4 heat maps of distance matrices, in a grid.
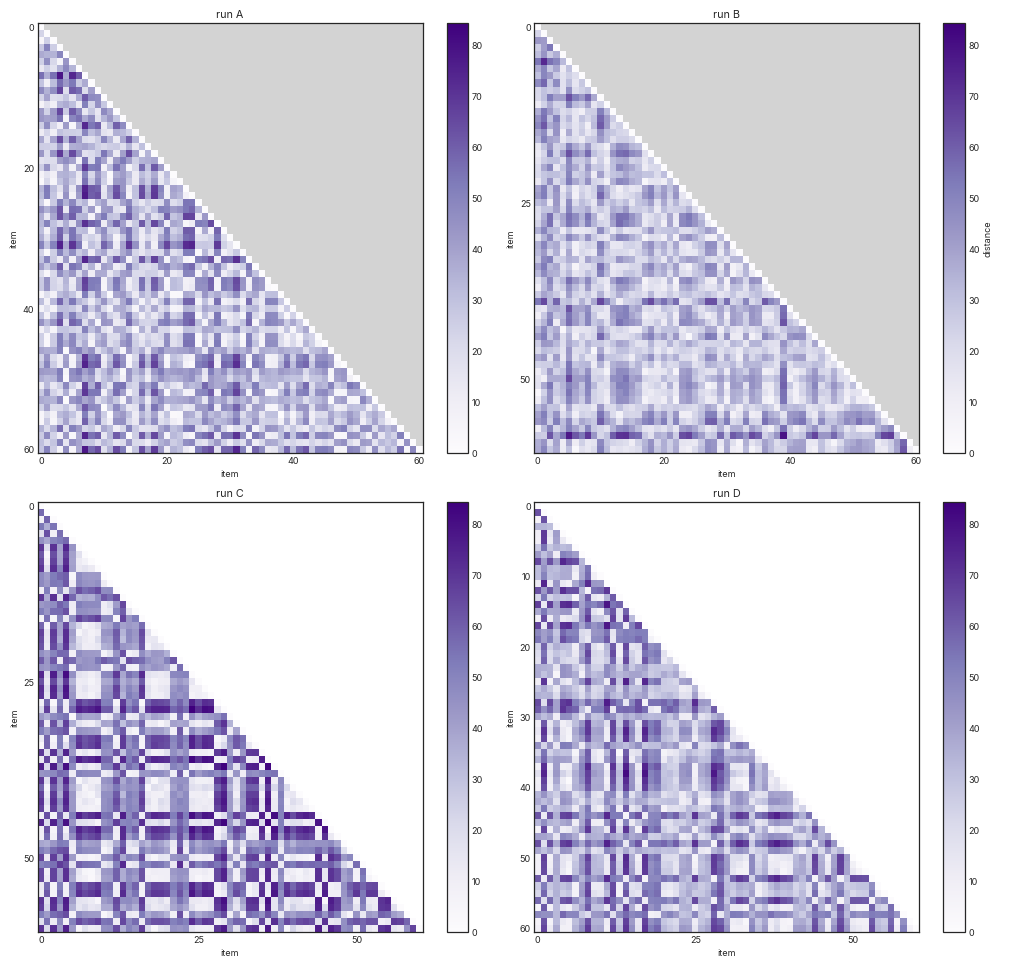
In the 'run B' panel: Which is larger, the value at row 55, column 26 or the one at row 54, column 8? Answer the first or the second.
the first
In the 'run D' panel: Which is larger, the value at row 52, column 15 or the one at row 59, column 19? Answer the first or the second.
the second
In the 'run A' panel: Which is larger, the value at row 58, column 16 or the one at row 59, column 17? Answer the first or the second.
the first
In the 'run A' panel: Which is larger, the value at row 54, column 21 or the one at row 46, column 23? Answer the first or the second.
the second
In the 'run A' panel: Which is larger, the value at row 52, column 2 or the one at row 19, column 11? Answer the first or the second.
the first
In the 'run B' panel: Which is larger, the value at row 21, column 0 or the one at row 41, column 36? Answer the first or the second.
the first
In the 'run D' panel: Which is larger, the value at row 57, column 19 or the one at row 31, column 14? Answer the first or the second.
the second
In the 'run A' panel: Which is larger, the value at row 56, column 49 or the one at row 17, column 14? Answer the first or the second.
the first
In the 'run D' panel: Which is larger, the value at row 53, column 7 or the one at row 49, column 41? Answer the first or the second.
the first
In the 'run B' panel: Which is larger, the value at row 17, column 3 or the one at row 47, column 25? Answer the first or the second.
the first
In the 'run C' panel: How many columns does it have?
61
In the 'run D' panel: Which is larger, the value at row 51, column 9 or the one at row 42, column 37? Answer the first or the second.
the second
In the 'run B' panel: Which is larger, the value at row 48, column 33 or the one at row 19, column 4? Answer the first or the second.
the first
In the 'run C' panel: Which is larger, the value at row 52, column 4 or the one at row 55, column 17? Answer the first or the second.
the first
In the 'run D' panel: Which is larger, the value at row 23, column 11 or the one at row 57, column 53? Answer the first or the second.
the second
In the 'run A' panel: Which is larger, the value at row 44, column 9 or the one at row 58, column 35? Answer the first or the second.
the second
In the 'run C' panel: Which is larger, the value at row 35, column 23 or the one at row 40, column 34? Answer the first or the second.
the second
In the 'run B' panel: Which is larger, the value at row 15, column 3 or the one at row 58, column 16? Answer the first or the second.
the second
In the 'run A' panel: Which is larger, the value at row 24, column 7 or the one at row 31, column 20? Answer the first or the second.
the first
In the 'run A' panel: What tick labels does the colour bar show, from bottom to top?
0, 10, 20, 30, 40, 50, 60, 70, 80
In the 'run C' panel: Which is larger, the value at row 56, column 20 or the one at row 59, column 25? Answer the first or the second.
the second
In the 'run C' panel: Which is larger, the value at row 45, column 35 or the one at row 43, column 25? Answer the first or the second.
the first
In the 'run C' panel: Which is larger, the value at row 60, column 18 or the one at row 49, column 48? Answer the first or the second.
the second
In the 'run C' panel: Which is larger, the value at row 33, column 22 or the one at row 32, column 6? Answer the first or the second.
the first
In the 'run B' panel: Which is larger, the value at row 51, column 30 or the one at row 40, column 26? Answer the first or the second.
the second
